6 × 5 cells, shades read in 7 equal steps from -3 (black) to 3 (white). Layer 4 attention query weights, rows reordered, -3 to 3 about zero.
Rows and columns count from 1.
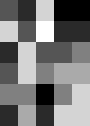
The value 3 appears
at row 2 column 3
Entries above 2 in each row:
0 1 0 0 0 0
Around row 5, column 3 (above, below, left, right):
0 -2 0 0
